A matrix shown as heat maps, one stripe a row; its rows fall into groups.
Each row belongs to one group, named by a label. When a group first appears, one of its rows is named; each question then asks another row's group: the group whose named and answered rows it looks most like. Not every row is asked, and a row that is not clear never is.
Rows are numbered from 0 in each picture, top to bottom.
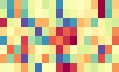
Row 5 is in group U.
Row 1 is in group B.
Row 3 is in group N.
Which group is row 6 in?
B
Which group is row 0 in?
B
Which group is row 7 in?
N
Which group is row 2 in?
B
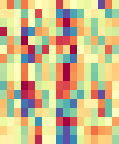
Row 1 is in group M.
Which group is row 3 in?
B
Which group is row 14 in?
M
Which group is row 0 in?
U
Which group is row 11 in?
B
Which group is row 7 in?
N
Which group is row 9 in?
U
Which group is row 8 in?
N
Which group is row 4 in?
U
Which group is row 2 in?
N
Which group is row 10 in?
U
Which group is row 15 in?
M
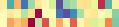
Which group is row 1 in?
M
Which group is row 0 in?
B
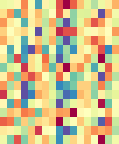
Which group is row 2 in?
M
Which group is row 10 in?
B
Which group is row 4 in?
M
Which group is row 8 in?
U
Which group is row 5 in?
B
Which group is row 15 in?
B
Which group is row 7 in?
N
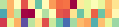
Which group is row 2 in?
B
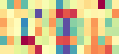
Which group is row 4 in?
U
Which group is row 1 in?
N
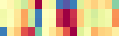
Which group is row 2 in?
N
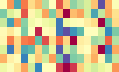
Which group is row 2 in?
B
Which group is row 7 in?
N
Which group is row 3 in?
M
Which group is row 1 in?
N
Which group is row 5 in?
B
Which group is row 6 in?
M
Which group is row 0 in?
U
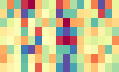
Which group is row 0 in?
U
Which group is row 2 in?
N
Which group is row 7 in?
M
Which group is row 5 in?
B
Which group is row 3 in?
M
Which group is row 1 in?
B
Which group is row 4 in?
N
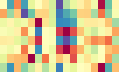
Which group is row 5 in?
N
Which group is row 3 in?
N
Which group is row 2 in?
M
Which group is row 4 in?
M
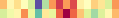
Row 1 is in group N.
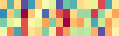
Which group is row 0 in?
B
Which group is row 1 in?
U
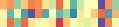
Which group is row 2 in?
U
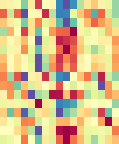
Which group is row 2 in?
M
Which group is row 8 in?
B
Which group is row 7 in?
N
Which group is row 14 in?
N
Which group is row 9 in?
U
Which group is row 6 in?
N
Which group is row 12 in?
B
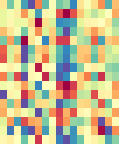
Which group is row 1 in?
N
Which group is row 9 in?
N
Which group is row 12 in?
N
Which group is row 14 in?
B
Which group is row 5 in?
B
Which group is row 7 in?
M
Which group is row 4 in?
U
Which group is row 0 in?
B
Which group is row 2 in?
M
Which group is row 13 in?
U
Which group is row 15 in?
M
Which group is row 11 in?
B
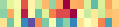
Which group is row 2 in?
B
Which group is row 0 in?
N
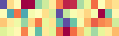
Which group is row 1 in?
B
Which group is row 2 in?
M
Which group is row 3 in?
N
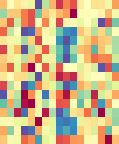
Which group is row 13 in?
M
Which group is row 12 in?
B
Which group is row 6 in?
M
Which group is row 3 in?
B
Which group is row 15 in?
N
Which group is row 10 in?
U
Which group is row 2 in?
U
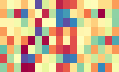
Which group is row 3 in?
N
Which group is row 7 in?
U
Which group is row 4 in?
U
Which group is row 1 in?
B
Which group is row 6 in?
B
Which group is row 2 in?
M
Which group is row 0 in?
N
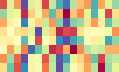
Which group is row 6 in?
B
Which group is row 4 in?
M
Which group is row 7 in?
B
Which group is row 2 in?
M
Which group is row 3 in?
N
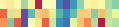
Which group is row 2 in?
B
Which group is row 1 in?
B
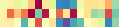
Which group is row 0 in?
M
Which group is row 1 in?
U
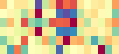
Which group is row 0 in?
N
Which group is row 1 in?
M
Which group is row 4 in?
N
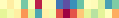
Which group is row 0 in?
M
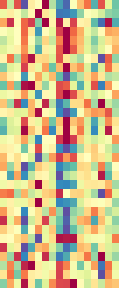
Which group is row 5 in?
N
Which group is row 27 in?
B
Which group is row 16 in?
M
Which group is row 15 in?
N
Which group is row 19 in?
B
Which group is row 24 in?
B
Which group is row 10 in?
N
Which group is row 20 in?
M
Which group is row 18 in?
B
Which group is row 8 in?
M
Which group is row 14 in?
N
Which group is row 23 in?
M
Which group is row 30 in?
U
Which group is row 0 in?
B
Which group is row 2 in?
U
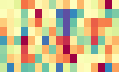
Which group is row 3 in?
M
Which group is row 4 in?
U
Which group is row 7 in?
B
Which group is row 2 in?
M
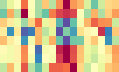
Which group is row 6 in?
N
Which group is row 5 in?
N
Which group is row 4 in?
M
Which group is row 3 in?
B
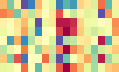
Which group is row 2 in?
N
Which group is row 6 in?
B
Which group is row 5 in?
N
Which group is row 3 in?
N
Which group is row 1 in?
U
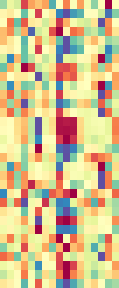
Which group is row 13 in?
N
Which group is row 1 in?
M
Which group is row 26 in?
U
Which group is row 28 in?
U
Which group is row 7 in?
U
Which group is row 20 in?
U
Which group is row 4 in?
M
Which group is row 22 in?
B
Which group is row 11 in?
B
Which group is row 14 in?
N
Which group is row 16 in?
M
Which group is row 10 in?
U
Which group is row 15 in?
N
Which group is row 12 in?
U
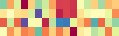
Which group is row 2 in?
B
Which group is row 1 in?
N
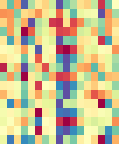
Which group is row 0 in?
B
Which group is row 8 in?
U
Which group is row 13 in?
N
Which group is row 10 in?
M
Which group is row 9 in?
M
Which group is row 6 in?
M
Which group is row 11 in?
B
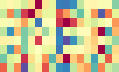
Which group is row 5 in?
B
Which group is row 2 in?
N
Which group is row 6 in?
N
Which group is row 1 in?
U
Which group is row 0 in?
M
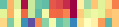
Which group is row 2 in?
B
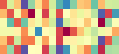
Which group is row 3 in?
N
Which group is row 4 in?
U
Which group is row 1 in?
U
